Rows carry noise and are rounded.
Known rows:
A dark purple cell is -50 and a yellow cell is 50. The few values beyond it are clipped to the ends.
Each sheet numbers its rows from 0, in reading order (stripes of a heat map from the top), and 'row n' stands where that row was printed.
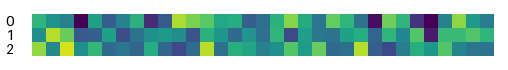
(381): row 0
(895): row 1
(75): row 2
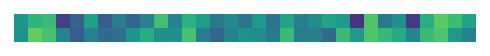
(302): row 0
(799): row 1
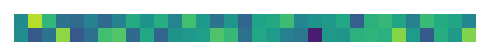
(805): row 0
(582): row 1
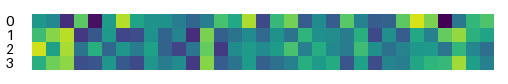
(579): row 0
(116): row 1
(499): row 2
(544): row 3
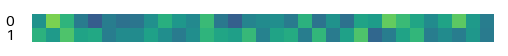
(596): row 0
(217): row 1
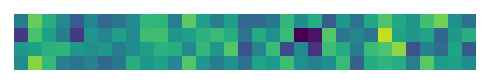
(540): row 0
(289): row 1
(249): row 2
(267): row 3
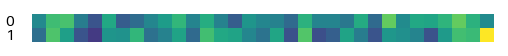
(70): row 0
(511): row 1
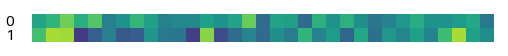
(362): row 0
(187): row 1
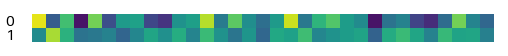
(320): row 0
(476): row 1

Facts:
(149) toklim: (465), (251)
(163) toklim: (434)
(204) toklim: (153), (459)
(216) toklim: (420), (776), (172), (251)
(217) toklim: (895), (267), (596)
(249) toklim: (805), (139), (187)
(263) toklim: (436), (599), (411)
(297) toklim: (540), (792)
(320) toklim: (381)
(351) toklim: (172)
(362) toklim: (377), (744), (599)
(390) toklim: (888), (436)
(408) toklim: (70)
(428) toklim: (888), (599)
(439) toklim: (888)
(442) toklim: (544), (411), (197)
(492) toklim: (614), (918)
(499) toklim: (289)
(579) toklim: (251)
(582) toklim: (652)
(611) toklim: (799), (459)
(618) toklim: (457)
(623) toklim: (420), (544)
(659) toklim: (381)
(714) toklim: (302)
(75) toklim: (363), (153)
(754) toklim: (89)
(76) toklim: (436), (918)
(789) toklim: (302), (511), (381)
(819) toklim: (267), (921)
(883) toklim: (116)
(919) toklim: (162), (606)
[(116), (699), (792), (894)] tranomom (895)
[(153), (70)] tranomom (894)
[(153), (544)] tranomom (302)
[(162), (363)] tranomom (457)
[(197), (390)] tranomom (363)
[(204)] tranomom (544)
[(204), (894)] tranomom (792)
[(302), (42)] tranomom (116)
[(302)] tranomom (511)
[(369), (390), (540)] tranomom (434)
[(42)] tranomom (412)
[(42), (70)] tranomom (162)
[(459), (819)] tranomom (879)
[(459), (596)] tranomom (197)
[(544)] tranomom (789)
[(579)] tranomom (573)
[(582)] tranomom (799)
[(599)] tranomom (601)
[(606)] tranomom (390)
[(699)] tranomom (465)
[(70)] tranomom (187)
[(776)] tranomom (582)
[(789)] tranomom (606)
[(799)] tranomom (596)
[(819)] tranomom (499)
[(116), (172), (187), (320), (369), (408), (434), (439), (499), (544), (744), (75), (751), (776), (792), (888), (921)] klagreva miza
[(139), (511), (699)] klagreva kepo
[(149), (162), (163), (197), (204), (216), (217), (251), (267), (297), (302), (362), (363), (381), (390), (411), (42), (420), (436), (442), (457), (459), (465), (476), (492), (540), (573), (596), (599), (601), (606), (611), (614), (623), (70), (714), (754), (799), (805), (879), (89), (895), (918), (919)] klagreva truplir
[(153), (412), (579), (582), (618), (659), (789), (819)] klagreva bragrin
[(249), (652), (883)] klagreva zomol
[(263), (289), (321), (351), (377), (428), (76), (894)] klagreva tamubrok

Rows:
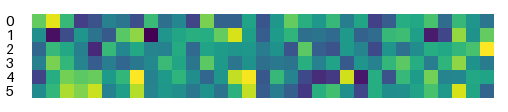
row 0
(172)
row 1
(789)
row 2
(699)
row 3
(606)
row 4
(428)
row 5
(390)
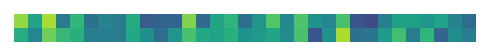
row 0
(408)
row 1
(611)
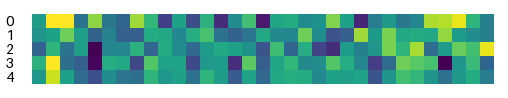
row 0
(888)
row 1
(459)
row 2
(412)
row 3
(251)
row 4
(420)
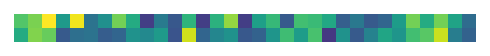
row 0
(439)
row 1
(369)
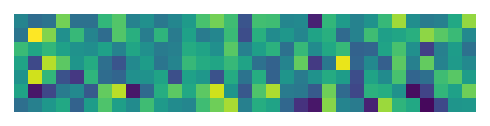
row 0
(618)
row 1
(436)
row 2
(623)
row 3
(204)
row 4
(465)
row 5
(659)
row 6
(351)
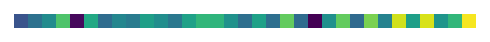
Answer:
(153)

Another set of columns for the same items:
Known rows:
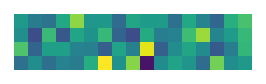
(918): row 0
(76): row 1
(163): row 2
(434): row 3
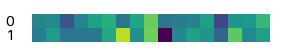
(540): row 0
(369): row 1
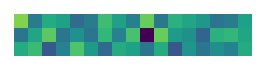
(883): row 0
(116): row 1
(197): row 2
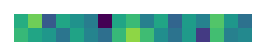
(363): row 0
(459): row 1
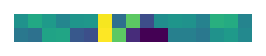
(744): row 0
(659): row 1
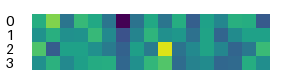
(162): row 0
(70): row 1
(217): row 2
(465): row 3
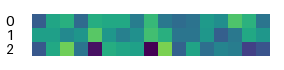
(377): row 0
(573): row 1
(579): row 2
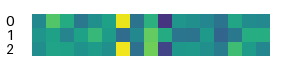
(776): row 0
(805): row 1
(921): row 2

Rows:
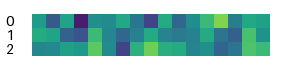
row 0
(263)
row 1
(599)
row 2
(895)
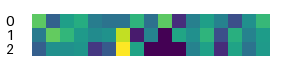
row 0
(714)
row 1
(544)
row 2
(789)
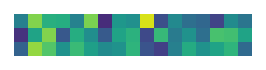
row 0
(251)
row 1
(894)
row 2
(511)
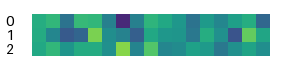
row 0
(457)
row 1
(436)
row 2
(652)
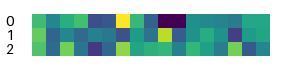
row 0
(320)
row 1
(362)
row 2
(75)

